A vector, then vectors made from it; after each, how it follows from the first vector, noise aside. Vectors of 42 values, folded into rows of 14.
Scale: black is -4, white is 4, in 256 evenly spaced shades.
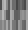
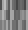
copied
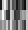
scaled up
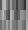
copied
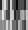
scaled up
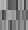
sign-scrambled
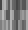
copied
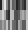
scaled up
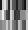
scaled up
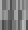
reversed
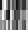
scaled up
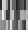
scaled up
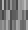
sign-scrambled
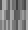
copied
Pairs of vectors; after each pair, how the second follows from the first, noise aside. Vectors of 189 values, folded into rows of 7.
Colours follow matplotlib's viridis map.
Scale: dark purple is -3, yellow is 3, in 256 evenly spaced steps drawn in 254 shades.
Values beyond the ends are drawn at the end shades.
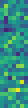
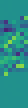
partly zeroed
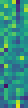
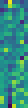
reversed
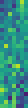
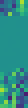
partly zeroed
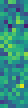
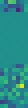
partly zeroed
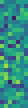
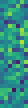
reversed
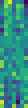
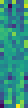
reversed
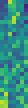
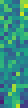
reversed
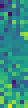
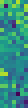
reversed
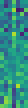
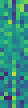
reversed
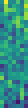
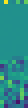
partly zeroed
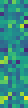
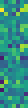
reversed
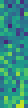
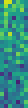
reversed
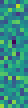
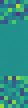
partly zeroed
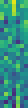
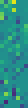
partly zeroed
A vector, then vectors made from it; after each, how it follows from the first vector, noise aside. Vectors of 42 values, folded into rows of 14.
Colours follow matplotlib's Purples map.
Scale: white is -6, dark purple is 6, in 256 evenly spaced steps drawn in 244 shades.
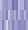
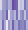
scaled up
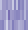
sign-scrambled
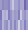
wrapped around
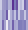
scaled up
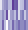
scaled up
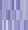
sign-scrambled
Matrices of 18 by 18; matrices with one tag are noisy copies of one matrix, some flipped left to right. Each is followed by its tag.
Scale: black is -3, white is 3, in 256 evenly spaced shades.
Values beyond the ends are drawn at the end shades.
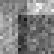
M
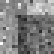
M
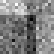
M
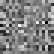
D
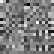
D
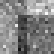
M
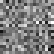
D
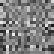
D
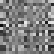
D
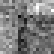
M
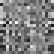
D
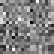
D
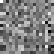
D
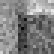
M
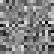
D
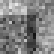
M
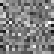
D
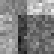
M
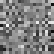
D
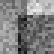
M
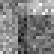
M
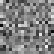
D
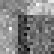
M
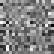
D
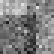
M
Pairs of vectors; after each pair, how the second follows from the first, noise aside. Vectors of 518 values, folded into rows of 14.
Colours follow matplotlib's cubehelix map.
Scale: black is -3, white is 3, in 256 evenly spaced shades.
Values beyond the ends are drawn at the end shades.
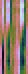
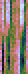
copied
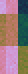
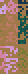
partly zeroed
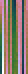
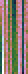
copied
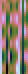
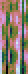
copied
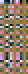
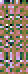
copied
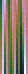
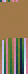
partly zeroed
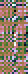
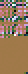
partly zeroed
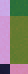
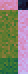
reversed
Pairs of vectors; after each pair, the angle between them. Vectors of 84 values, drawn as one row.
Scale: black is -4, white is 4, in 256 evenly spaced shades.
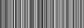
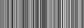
orthogonal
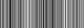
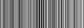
partly aligned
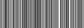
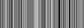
nearly opposite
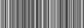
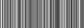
orthogonal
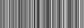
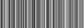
partly aligned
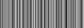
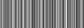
nearly opposite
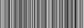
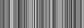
partly aligned
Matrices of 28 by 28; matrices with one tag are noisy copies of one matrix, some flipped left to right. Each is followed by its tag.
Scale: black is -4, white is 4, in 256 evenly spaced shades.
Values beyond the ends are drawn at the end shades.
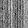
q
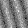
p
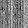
q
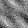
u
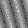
p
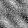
u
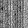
q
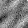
u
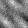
u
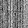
q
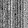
q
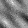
u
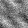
u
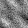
u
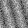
p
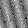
p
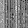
q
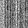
q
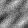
u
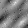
u
